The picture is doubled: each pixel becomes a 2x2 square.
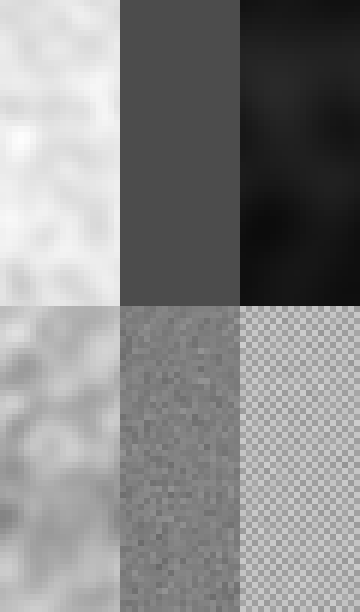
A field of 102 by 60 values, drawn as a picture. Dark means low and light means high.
The table splits into 2 rows of 3 panels. Panel 1,1: very high, blotchy, faint in contrast. Panel 1,2: low, flat. Panel 1,3: very low, smooth, faint in contrast. Panel 2,1: high, blotchy. Panel 2,2: middling, fine-grained, faint in contrast. Panel 2,3: high, checkered.
